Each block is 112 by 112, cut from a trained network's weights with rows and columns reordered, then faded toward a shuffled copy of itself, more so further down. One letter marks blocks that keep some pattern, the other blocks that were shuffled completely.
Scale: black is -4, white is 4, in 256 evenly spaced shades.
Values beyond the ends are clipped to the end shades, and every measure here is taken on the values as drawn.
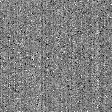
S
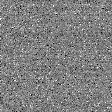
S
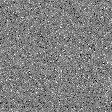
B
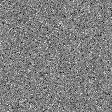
B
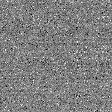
S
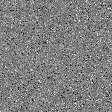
B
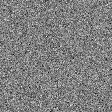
B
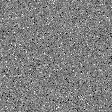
B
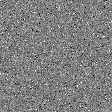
B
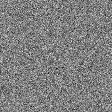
S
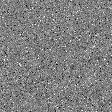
B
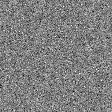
B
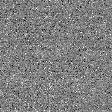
S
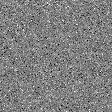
B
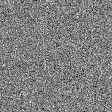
S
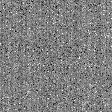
S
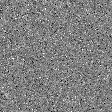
B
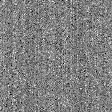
S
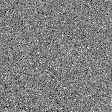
B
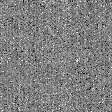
S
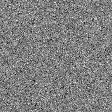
B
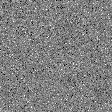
B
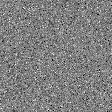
B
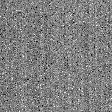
S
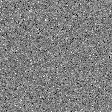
B
